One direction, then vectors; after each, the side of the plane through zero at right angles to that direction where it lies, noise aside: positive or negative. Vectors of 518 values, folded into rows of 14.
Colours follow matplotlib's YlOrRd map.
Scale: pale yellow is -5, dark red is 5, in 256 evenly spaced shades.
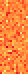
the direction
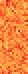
negative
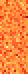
negative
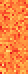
positive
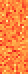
positive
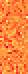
positive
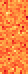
negative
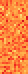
negative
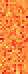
negative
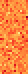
negative
